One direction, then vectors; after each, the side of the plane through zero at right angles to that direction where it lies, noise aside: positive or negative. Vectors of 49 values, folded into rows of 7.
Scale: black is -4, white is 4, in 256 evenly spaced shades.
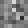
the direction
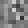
positive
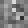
positive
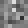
positive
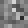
positive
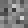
negative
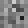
positive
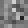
positive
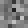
negative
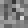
negative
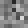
negative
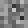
positive
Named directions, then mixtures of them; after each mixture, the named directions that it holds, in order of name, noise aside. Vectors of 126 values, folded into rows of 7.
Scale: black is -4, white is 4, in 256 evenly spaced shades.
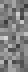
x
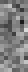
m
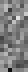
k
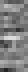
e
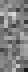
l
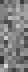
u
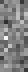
u, x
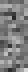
e, k, l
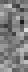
m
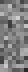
l, m, u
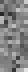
l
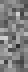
x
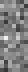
e, x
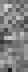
e, k, l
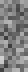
u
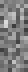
l, m, x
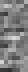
e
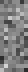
u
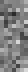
l
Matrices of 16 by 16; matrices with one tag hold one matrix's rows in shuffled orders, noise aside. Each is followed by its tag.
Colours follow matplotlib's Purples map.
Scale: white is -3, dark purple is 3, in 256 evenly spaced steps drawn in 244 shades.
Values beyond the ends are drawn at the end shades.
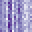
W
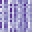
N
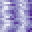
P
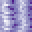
P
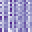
N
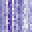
W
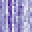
W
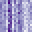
W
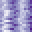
P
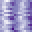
P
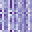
N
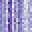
W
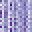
N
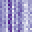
W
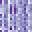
N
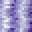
P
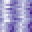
P
